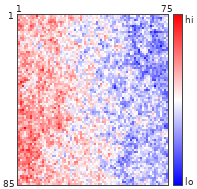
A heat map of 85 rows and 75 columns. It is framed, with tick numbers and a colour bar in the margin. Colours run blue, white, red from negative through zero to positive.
On average the colour sits 50% of the way up the scale. The field climbs toward the left. The values follow a bell shape. No regular stripes run through it.
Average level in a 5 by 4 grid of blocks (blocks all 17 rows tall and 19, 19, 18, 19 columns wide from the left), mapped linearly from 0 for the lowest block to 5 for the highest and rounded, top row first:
4 3 2 0
4 3 1 0
5 3 1 1
5 3 2 1
5 3 2 1
